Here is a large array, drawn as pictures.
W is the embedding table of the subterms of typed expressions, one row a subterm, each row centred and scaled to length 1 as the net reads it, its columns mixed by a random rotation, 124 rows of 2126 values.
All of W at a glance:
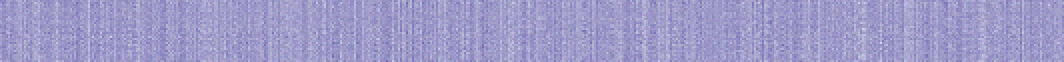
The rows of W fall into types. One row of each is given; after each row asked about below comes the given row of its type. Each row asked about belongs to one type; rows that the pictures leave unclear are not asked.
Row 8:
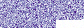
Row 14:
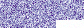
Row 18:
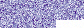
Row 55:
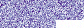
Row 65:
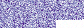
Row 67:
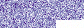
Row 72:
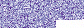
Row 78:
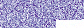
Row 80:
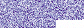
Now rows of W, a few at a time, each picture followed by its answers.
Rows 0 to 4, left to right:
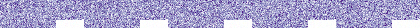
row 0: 67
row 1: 67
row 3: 65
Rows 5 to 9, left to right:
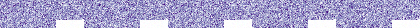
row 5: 78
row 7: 78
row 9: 8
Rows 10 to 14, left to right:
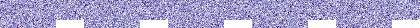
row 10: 18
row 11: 55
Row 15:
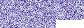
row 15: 55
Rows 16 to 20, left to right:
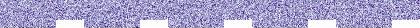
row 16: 80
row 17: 8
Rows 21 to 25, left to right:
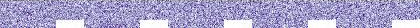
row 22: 8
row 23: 78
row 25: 18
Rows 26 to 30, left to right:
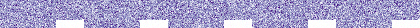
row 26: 80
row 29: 78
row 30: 55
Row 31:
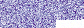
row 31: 18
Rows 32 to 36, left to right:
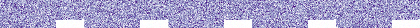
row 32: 14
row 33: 80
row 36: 8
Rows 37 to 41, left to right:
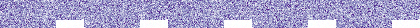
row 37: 67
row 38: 18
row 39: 67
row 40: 18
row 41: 72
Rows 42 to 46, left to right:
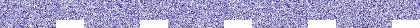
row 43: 65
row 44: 14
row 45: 65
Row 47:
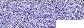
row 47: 80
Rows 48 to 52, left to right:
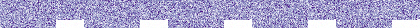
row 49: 55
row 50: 67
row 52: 67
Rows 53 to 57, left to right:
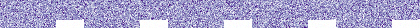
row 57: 78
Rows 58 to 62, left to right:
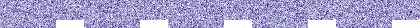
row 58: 80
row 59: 78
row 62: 8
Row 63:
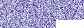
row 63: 78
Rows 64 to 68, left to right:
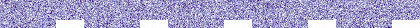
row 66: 67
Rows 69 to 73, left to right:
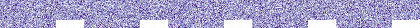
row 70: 80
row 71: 14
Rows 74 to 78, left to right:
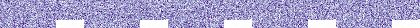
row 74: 65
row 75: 80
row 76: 8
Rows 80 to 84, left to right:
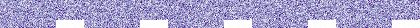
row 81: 80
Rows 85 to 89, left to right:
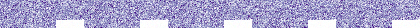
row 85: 14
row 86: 14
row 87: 14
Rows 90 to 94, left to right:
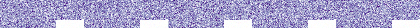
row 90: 18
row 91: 67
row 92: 72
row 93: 67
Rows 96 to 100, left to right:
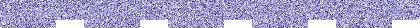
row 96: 18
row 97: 78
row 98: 65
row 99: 18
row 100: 8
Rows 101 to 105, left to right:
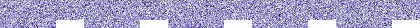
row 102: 55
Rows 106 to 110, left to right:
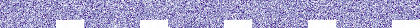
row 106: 78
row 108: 8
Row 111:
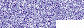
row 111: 14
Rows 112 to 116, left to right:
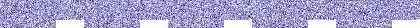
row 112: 14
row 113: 65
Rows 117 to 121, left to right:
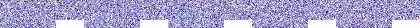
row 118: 78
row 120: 8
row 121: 8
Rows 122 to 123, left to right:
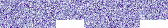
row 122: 14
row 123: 18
